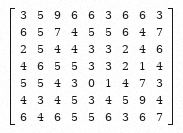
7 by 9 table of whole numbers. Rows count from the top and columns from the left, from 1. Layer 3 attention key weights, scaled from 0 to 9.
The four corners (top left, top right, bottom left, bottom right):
3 3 6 7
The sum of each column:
30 33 39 32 25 25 28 37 34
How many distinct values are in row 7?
5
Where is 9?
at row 1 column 3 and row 6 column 8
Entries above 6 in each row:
1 2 0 0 1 1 1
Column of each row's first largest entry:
3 3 9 2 8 8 9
